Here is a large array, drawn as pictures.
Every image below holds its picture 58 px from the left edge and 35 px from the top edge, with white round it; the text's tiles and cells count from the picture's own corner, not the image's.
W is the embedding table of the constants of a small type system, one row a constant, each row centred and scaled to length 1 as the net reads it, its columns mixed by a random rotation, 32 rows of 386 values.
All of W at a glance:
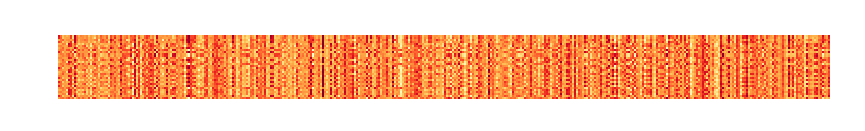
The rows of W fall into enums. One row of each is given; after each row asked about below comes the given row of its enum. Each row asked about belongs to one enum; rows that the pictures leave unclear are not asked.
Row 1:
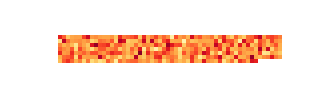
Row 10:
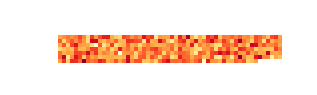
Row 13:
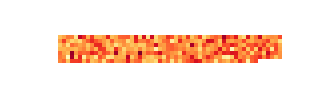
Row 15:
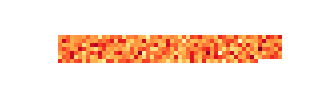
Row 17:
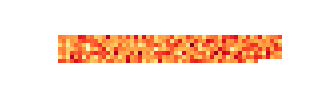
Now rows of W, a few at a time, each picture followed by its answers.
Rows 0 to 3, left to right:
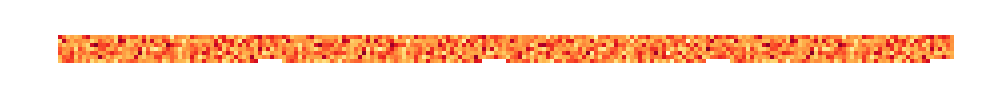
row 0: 1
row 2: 15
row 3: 1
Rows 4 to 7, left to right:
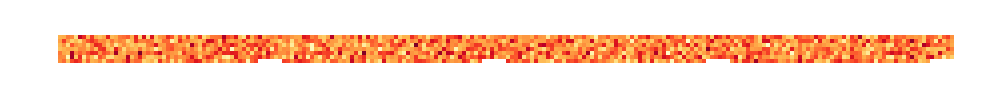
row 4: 13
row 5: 17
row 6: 15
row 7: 10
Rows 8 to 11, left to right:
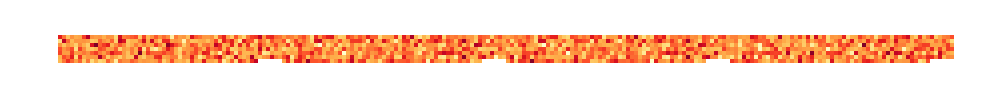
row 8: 1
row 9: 10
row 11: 17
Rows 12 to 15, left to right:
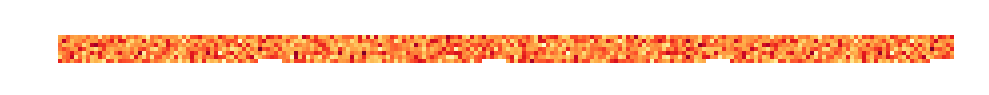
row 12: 15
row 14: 10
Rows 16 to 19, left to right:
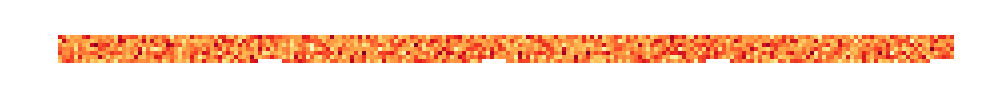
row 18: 13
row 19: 15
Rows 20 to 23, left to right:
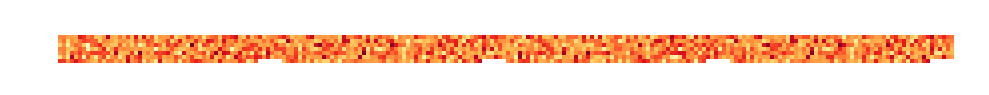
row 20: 17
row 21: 1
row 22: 13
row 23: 1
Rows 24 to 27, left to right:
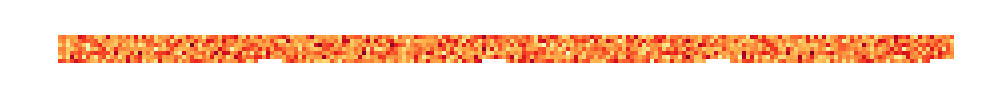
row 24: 17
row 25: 1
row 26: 10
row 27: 13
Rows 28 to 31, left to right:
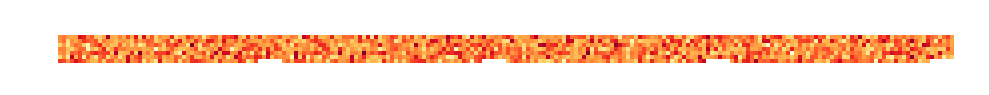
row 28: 17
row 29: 13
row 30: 1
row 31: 10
